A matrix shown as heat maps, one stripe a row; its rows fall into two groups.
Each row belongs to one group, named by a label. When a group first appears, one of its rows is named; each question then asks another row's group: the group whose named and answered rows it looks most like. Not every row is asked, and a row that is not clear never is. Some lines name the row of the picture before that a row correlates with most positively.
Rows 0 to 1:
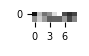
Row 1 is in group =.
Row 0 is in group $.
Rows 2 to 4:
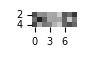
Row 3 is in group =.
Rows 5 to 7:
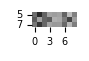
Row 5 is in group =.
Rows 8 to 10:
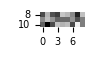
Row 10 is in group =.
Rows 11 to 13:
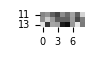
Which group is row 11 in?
$
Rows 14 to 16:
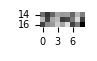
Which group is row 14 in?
=
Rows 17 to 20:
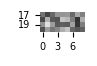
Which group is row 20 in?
$
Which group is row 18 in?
$
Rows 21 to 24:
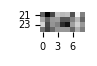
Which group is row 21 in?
=
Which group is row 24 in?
=
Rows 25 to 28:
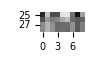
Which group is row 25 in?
$
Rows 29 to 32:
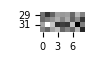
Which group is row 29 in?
=
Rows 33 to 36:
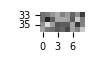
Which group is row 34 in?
=
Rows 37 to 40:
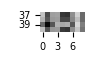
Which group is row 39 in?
=
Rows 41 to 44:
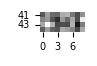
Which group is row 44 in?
$
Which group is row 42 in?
$
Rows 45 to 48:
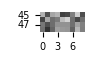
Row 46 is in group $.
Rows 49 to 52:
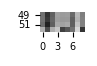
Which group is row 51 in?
=
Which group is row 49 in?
=
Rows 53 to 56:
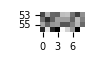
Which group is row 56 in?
$
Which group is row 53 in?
$
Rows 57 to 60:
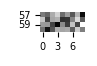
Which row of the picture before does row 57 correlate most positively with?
55
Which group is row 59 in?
$
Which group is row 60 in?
=
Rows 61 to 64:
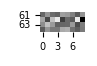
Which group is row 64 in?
$
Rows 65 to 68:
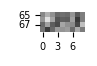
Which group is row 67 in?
$
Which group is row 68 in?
=
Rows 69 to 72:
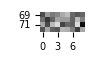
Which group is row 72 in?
$
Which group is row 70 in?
=
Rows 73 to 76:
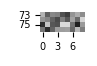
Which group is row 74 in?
$
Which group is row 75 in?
$
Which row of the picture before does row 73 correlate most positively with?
71
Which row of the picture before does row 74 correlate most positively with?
72
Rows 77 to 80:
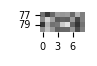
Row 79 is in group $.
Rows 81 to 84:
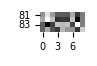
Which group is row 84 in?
$
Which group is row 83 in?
=
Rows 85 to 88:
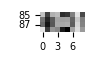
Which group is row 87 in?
=
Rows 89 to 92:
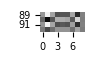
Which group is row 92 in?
=
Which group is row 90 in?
=
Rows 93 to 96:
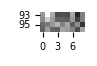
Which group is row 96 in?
$
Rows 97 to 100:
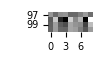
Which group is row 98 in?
$
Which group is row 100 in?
$
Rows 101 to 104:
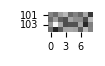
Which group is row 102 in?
$
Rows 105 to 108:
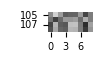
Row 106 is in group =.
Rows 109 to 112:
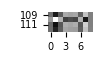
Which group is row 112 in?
=
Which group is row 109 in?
=
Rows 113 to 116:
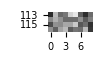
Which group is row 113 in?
$
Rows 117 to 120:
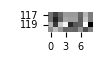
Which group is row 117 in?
=
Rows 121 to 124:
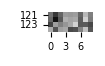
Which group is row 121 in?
=
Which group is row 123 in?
$
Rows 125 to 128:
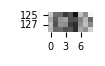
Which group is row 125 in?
$
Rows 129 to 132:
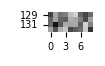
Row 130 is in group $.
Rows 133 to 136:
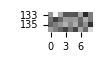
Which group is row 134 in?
=
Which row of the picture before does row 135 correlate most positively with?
132
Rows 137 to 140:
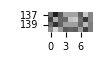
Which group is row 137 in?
=
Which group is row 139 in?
=
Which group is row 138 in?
$
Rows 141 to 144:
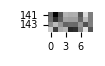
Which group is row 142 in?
=
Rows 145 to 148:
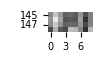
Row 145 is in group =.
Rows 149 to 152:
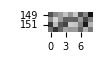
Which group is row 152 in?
=
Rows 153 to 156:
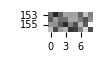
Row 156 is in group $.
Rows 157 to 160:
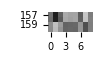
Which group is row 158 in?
=
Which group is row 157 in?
=
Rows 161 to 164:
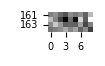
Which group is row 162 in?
$
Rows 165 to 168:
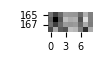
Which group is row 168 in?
$
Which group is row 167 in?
=
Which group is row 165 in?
=
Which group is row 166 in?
=
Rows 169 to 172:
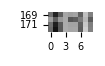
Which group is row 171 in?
=
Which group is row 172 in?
=
